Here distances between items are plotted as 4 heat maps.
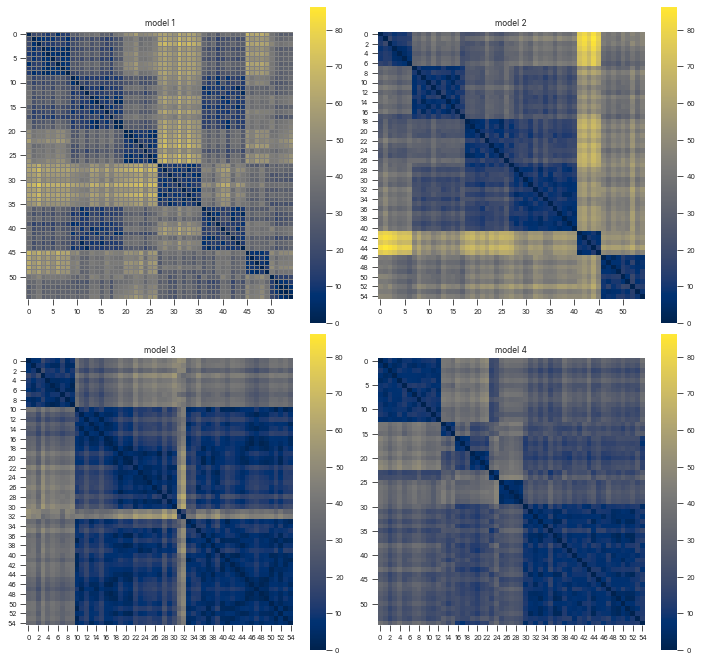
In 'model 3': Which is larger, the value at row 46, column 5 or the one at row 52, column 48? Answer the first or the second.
the first
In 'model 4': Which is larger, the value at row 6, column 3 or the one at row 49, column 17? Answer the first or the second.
the second
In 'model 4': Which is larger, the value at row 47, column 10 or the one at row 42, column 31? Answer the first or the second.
the first
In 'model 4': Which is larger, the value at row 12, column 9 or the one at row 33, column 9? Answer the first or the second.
the second
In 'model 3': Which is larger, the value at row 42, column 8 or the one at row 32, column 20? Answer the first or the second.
the second
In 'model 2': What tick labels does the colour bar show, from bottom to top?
0, 10, 20, 30, 40, 50, 60, 70, 80
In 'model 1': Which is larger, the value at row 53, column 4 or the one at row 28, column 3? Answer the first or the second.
the second
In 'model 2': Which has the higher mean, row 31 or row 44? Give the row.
44
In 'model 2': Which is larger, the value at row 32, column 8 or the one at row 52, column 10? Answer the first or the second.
the second
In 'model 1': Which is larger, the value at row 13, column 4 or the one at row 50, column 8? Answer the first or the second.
the second
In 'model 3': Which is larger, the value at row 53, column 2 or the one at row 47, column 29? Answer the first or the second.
the first
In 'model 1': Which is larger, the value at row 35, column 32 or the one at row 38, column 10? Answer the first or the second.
the second
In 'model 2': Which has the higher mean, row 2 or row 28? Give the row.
2
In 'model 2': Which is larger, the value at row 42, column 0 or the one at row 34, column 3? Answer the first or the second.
the first
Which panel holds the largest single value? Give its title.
model 2
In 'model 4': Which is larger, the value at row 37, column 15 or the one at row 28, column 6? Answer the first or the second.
the second
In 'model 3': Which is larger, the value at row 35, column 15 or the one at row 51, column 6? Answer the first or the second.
the second
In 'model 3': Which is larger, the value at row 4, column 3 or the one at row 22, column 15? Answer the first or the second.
the second
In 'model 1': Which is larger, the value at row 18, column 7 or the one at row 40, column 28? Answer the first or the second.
the second
